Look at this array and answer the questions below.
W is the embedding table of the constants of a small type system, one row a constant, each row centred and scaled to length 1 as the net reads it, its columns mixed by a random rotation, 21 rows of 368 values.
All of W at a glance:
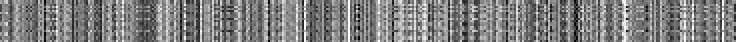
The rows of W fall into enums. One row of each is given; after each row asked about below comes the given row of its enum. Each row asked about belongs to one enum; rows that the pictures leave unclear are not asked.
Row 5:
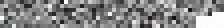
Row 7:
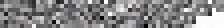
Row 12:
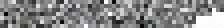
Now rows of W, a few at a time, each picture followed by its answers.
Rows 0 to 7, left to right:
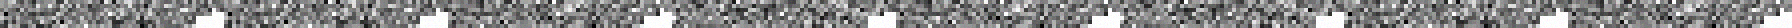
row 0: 12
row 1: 12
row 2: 7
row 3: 5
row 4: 7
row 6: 12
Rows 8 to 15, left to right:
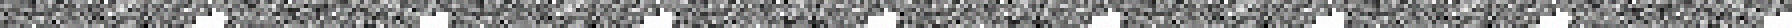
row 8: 7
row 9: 5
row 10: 7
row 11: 12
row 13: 7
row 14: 7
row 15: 5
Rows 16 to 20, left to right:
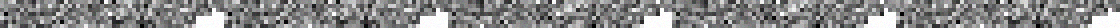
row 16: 12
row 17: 12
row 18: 7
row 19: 7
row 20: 12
